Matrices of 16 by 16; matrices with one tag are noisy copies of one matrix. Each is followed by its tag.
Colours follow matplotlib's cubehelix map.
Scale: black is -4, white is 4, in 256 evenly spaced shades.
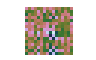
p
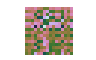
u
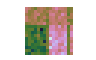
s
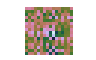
p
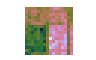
s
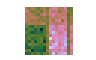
s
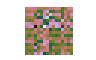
u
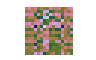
u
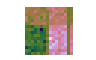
s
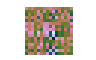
p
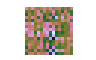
p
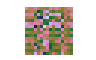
u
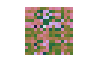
u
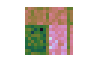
s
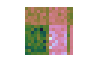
s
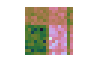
s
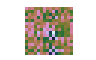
p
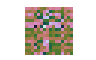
u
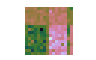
s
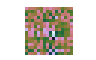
p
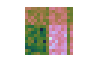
s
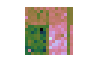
s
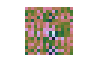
p
